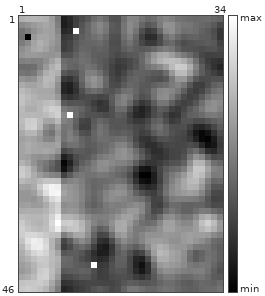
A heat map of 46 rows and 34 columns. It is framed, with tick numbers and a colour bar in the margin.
The bottom left is the ninth with the highest average. The field is mottled with small blotches. The left part is higher, up to a seam about 20% of the way across. Four lone cells stand out: three far higher and one far lower than their neighbours.
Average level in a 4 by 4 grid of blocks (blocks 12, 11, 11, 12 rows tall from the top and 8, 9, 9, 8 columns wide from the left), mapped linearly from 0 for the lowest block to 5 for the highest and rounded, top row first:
3111 / 4100 / 4212 / 5122
